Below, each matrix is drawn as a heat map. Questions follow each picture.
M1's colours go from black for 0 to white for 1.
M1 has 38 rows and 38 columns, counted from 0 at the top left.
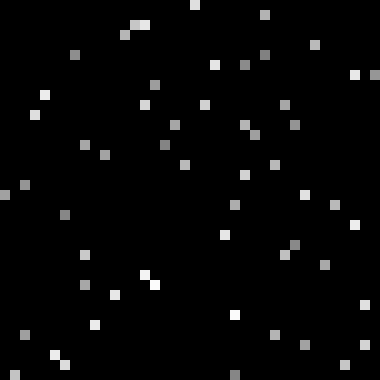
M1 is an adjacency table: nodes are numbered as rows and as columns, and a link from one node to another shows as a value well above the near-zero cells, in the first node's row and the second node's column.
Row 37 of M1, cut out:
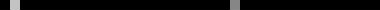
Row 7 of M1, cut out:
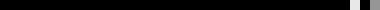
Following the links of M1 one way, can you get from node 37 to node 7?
yes
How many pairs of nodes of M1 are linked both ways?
3
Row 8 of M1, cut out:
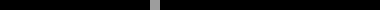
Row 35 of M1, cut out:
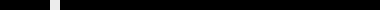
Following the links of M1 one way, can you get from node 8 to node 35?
yes
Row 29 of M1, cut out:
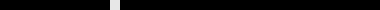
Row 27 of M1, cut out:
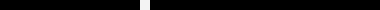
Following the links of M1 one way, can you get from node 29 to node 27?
no
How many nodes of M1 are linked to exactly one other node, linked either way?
2
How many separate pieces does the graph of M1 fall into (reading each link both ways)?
2
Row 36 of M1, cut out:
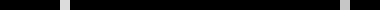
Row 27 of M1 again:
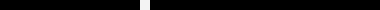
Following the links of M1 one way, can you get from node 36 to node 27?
no
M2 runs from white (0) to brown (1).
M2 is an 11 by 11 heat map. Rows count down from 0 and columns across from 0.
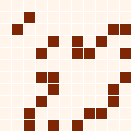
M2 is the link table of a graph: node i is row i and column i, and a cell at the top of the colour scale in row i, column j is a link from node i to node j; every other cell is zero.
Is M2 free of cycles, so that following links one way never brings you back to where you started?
no
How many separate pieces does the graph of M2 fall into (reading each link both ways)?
3
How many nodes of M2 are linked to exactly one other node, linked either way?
1
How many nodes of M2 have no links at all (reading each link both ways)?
2
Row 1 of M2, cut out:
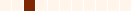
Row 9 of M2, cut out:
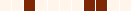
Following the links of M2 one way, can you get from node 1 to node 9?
yes
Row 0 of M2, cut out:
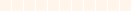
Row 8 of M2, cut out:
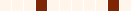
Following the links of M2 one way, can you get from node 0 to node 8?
no
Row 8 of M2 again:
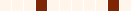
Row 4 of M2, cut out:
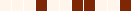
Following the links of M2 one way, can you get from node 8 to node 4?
yes
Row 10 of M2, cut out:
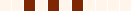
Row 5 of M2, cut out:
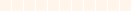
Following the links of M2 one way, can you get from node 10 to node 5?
no
